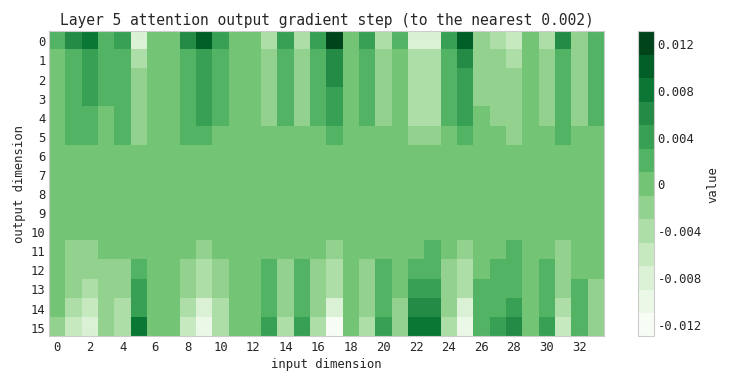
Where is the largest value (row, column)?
0 17
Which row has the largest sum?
0
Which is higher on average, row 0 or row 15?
row 0
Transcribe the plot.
Title: Layer 5 attention output gradient step (to the nearest 0.002)
x-axis: input dimension, ticks 0 2 4 6 8 10 12 14 16 18 20 22 24 26 28 30 32
y-axis: output dimension, ticks 0 1 2 3 4 5 6 7 8 9 10 11 12 13 14 15 (0 at the top)
Colour bar: value, ticks -0.012 -0.008 -0.004 0 0.004 0.008 0.012
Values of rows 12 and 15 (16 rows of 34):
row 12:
0 -0.002 -0.002 -0.002 -0.002 0.002 0 0 -0.002 -0.004 -0.002 0 0 0.002 -0.002 0.002 -0.002 -0.004 0 -0.002 0.002 0 0.002 0.002 -0.002 -0.004 0 0.002 0.002 0 0.002 -0.002 0 0
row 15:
-0.002 -0.006 -0.008 -0.002 -0.004 0.008 0 0 -0.006 -0.01 -0.004 0 0 0.004 -0.004 0.004 -0.004 -0.012 0 -0.004 0.004 -0.002 0.008 0.008 -0.004 -0.01 0.002 0.004 0.006 0 0.004 -0.006 0.002 -0.002
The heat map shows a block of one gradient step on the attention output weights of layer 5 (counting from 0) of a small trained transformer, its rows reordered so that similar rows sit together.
